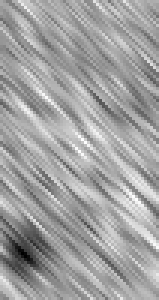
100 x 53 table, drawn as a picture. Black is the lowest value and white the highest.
Mirror symmetry: none. Grain: diagonal, down to the right. Dips: one, in the bottom left. Ninth with the lowest average: bottom left.
